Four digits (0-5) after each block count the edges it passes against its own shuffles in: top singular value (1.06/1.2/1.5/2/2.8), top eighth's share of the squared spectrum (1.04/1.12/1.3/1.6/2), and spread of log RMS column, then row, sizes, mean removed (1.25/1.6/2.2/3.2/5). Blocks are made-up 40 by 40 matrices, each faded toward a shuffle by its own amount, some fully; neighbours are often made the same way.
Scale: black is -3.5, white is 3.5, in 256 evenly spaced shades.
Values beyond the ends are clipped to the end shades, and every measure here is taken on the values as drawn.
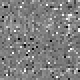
2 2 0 0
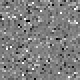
2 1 0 0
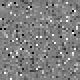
2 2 0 0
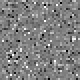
2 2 0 0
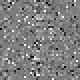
2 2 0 0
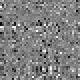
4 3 2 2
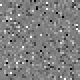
0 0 0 0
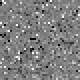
2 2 0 0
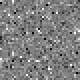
1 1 0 0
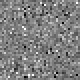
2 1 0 0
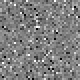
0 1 0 0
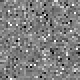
2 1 0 0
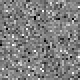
0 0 0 0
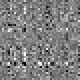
4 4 3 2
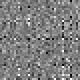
3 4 3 2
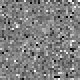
2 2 1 0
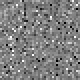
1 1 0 0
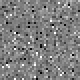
0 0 0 0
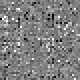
2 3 1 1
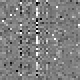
4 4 2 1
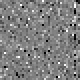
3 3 1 0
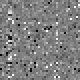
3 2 1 0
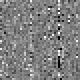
2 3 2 0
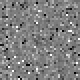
0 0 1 0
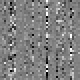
3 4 4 0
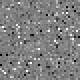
0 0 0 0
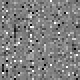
1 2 2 0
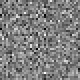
3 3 2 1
